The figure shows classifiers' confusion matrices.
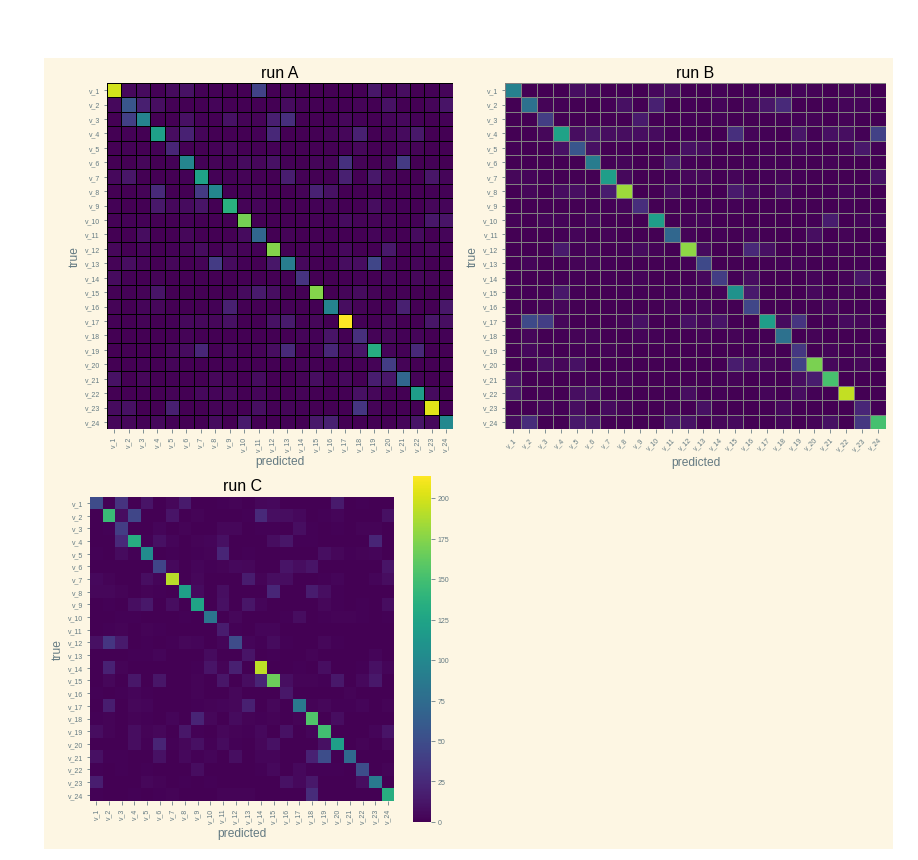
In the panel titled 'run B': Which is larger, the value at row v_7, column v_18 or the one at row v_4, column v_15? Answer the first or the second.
the second
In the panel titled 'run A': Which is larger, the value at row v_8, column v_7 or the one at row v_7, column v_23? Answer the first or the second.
the first
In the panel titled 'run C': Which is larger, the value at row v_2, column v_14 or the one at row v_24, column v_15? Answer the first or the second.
the first
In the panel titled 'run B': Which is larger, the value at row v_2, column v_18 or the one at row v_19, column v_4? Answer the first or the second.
the first
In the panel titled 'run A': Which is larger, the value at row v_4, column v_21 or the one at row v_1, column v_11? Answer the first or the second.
the second
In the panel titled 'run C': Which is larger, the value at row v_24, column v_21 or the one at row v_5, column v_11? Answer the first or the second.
the second
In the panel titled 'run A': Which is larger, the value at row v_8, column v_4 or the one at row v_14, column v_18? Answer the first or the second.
the first
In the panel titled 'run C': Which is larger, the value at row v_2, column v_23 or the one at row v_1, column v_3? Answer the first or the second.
the second
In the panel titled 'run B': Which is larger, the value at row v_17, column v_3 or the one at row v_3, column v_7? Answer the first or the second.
the first
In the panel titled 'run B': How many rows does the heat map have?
24
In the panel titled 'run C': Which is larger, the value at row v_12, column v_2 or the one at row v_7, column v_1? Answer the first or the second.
the first
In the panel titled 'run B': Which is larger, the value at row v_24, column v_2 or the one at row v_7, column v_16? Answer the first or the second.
the first
